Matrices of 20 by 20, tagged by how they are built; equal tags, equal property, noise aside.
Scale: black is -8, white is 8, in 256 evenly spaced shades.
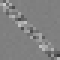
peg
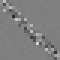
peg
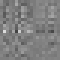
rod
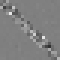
peg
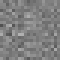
rod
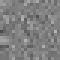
rod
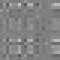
rod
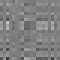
rod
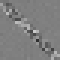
peg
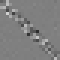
peg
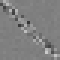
peg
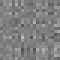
rod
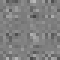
rod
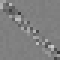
peg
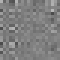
rod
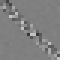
peg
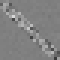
peg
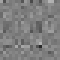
rod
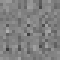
rod
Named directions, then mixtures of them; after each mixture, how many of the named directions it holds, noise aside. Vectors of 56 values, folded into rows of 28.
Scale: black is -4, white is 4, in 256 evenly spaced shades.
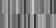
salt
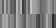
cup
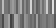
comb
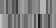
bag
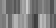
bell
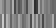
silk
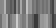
two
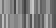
three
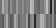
three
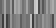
one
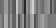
two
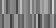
two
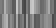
two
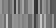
three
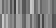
two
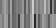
two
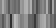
two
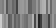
one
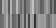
one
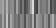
two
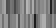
three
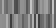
three
